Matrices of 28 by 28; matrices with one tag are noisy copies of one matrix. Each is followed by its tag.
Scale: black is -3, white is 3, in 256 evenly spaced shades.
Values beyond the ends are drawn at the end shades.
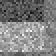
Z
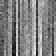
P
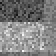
Z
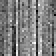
P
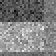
Z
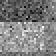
Z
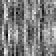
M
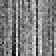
P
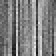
P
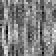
M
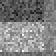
Z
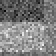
Z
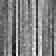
P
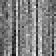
P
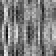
M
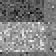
Z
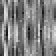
M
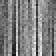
P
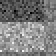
Z
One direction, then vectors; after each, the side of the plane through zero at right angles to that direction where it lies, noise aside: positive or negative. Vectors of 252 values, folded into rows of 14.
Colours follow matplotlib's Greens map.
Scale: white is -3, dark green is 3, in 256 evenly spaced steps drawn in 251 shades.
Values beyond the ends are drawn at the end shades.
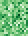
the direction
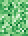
negative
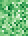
negative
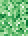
positive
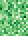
negative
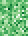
negative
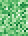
negative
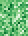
negative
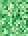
positive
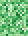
positive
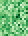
positive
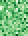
positive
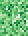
negative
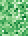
negative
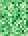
positive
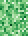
negative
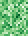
positive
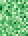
negative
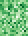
negative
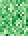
positive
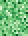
positive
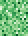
positive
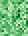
positive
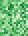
negative
